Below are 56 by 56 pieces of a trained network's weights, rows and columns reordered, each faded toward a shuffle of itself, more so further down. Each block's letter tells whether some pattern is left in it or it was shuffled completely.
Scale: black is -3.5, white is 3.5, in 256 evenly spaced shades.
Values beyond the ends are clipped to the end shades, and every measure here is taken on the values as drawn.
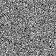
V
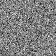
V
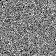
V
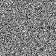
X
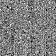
X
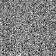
X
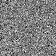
V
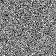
V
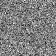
V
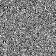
X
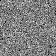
V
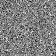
V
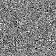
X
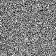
X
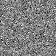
V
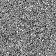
V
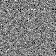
X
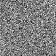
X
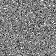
V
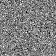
V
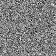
X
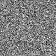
X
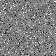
V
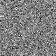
V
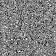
V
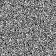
V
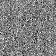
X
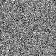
V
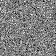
V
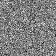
V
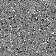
X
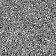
X
